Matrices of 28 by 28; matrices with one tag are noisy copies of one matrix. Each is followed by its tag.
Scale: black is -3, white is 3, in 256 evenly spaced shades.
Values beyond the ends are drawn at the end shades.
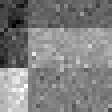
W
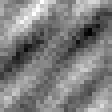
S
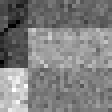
W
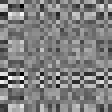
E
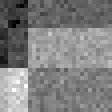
W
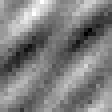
S
